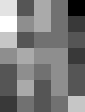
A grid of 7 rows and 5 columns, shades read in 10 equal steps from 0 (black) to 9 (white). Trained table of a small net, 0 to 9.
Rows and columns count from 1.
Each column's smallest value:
2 3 3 4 0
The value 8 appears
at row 1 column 1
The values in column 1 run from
2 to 9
